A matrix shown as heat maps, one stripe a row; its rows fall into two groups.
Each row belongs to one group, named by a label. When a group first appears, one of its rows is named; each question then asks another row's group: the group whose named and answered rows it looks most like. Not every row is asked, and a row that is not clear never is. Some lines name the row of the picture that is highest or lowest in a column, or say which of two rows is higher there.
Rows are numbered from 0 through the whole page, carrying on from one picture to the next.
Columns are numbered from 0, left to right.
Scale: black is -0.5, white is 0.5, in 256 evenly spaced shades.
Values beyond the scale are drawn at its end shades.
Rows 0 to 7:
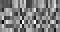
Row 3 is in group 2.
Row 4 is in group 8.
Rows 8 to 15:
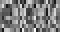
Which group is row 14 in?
8
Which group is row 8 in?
2
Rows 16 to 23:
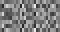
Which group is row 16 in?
8
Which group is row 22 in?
8
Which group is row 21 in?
2
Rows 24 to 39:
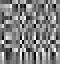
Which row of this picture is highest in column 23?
25
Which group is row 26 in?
2
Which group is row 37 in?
8
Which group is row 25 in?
2
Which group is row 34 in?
8
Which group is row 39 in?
8
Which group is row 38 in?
8
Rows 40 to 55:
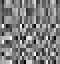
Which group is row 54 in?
8
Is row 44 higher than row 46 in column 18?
No
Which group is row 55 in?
2
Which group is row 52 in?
2
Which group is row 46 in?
8
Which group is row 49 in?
2
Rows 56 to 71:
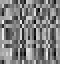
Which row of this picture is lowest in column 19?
58
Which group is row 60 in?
2
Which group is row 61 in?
8
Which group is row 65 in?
8
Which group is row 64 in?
8
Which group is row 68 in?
2
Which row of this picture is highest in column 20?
58
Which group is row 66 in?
2
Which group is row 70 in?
2
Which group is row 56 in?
2
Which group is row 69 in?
2
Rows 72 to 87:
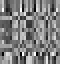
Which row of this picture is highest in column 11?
85
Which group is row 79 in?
8
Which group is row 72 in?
8
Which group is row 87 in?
2
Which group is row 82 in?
8
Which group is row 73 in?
8
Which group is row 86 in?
2
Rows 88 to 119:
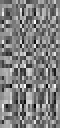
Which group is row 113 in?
2
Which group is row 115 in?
8
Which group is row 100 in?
8
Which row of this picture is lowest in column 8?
113
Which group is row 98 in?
8
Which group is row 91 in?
8
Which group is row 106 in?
2
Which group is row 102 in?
2
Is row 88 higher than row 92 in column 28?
Yes
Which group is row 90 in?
8
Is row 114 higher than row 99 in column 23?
No
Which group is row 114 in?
8
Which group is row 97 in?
8
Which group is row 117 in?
8
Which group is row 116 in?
2
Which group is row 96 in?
2
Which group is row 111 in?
2
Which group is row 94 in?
8
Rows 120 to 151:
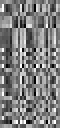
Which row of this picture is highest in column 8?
150
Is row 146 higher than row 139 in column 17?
Yes
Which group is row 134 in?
8
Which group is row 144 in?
2
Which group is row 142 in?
8
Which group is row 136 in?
8
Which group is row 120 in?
2
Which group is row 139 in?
8
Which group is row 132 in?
8
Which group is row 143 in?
8
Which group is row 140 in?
8
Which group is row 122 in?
8
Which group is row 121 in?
8
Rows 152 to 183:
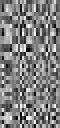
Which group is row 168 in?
8
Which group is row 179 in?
8
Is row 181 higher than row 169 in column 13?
Yes
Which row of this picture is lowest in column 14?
164
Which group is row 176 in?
2
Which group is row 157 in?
8
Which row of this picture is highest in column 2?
181
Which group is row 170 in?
8
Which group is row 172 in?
8
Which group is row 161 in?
2
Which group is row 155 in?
2
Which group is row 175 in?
8
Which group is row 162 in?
2
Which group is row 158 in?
2
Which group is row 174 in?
2
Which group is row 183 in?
8
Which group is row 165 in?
2
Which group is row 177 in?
8
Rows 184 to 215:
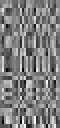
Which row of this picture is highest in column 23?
204
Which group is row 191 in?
8
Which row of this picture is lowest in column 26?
201
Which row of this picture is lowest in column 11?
201
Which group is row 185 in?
2
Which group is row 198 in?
8
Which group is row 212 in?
2
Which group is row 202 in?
2
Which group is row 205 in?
2
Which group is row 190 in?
8
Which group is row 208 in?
8
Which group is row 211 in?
2
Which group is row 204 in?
2
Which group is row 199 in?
8
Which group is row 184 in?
2
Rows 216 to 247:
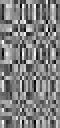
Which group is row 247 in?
8
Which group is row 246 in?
8
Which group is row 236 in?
8
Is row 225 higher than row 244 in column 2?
No
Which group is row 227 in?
2
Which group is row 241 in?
2
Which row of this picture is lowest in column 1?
229
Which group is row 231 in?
2
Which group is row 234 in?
8
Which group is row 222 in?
2
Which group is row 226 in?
8
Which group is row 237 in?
8
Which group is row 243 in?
8
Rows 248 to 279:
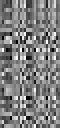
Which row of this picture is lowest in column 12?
258
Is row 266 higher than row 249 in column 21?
No
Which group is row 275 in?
8
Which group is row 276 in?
2
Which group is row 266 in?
8
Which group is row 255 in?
2
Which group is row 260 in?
8
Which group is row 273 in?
8
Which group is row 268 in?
8
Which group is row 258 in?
2
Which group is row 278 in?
8
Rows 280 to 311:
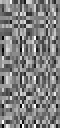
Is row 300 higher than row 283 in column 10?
No
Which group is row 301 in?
2
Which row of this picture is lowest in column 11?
310
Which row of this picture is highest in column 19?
302
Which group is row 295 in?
2
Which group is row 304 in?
2
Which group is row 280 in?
2
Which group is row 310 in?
8
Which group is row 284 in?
2
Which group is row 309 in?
2
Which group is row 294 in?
8
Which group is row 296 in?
8
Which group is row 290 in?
2
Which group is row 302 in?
8
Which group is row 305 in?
8
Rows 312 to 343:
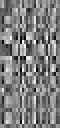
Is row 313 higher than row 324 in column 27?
No
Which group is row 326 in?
2
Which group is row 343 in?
8
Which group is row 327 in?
2
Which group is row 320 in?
2
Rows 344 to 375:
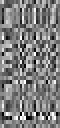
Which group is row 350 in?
2
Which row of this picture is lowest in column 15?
373
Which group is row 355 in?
2
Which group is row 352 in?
8
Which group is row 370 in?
8
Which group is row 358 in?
2
